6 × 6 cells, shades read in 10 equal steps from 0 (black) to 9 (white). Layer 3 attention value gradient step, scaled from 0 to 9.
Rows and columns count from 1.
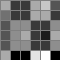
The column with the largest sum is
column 5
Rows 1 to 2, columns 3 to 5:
2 6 7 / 2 6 6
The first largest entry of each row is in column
5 4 2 3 2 5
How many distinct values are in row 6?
4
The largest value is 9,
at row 6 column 5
